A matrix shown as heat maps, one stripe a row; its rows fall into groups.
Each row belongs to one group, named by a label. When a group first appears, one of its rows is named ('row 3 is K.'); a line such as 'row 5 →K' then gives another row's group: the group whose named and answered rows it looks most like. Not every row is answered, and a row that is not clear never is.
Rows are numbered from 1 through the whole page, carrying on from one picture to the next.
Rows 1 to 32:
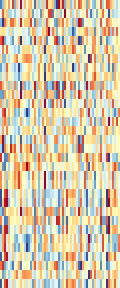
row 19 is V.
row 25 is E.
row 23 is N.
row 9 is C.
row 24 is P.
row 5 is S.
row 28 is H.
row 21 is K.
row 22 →N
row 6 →C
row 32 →N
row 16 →S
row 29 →N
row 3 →P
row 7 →V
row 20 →K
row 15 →C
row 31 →V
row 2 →C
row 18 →E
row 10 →S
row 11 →P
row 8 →C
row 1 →P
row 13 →H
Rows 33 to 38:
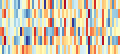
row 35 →C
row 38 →V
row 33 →C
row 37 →H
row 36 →S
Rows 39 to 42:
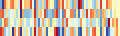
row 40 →S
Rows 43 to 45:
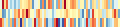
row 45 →S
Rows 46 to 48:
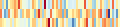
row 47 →E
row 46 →K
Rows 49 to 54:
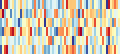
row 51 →C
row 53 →C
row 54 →N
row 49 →N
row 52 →P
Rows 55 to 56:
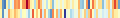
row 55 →V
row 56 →K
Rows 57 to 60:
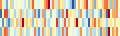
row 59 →V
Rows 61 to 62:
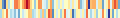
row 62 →C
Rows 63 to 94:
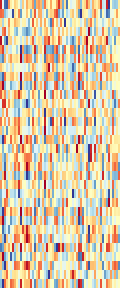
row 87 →S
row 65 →K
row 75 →C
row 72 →S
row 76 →K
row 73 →K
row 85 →N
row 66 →H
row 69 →P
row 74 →H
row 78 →P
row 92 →V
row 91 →S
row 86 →P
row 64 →S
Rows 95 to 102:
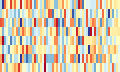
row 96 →C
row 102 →K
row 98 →V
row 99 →S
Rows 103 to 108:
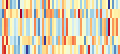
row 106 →N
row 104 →P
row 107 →C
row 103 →C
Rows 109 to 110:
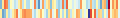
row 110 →V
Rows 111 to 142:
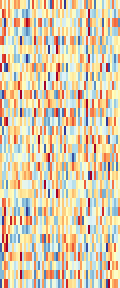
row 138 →N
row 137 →C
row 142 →N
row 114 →H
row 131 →K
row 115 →S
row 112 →H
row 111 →K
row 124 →N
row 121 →P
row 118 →E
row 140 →N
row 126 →E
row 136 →H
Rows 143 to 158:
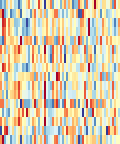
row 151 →E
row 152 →K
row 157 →N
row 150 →H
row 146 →H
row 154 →S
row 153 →K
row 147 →P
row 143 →C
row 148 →K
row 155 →V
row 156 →K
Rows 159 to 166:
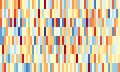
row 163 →P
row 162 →C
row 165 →V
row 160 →E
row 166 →H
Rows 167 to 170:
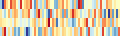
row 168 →E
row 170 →H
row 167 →P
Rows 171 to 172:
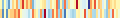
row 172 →K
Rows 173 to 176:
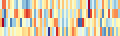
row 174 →V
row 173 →H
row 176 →E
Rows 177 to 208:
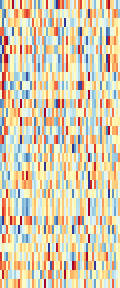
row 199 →H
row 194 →H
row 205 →E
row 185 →H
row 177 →P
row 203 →H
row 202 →C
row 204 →E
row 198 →C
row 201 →P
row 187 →H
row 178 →V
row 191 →N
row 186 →S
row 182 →P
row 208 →K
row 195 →C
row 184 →N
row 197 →V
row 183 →N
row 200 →H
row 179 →K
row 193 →C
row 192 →S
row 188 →P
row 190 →P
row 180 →S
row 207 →C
